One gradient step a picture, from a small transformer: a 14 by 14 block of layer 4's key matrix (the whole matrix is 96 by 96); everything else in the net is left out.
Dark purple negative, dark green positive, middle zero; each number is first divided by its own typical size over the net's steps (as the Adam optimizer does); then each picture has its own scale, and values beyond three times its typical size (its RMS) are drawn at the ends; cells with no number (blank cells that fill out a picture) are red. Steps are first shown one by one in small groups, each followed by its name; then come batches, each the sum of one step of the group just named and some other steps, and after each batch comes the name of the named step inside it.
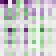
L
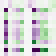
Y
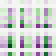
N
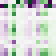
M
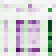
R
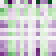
M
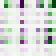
M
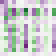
L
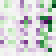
R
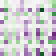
M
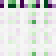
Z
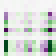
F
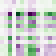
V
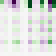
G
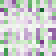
F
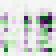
F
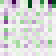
G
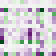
V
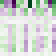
G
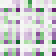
G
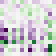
F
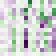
G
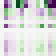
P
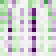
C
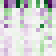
P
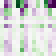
P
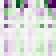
P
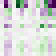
P
